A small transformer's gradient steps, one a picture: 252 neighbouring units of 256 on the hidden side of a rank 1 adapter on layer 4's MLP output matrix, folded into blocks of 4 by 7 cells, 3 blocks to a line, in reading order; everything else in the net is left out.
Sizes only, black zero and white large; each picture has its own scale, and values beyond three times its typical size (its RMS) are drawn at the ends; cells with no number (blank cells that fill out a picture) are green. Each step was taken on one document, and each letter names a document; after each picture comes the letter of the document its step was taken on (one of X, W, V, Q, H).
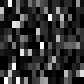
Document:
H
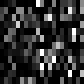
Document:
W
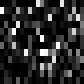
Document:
W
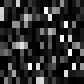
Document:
H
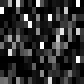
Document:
H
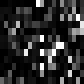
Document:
W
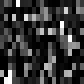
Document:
H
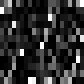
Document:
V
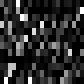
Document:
V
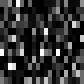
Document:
V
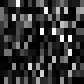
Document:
H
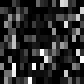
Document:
W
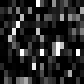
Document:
W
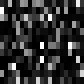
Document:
H
